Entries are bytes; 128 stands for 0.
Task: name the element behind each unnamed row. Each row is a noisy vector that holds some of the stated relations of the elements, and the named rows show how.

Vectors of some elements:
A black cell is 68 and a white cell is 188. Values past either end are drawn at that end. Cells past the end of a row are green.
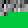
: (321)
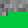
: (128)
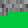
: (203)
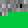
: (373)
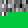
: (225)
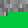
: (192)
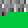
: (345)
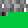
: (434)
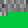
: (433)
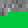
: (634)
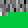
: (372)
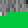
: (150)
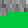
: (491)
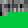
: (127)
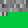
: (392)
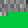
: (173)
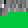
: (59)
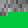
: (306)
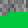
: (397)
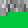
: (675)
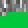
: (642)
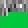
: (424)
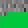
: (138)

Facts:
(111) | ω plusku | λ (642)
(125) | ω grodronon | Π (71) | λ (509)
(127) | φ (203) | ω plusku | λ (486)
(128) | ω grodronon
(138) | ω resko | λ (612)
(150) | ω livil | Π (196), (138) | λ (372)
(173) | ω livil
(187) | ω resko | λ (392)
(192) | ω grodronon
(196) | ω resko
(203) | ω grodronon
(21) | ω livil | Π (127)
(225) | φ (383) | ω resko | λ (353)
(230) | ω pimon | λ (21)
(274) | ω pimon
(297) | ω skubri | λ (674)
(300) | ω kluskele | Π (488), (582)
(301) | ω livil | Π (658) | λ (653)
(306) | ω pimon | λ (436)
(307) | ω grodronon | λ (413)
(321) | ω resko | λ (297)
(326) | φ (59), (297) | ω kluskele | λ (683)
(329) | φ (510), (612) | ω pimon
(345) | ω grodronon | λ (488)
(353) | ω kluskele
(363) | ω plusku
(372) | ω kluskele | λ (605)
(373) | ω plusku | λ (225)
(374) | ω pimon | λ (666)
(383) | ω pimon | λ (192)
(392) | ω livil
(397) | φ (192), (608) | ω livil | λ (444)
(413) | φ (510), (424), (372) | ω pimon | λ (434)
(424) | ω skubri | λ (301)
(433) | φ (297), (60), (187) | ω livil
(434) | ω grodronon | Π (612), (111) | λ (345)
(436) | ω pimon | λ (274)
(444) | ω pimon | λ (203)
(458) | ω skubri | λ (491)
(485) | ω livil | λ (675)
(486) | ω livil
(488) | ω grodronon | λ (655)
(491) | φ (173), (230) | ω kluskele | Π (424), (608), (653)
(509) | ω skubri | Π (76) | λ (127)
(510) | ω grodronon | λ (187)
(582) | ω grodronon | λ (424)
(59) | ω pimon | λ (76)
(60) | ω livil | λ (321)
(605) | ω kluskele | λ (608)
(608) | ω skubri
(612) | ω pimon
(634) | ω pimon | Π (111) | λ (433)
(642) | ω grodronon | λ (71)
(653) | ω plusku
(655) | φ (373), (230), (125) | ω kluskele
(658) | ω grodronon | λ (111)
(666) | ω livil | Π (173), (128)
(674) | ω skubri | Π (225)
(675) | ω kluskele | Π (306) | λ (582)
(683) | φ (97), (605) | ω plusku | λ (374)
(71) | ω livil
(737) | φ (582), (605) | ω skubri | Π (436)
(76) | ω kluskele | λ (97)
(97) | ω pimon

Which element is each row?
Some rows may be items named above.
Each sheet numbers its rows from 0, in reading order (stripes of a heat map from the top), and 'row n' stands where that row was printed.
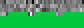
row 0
(666)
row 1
(374)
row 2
(60)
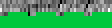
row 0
(187)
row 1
(127)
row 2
(321)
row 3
(297)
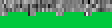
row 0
(353)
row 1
(127)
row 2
(485)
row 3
(374)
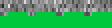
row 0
(653)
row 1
(655)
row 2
(436)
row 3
(436)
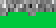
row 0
(582)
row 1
(653)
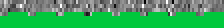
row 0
(301)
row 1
(60)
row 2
(111)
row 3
(413)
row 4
(608)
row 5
(76)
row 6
(683)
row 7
(274)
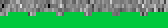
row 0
(674)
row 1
(373)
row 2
(658)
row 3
(326)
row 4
(307)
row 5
(488)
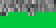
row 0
(444)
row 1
(486)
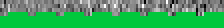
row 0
(97)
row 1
(510)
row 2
(653)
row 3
(424)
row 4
(675)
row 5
(76)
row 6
(321)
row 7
(509)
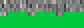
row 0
(71)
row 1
(363)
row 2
(125)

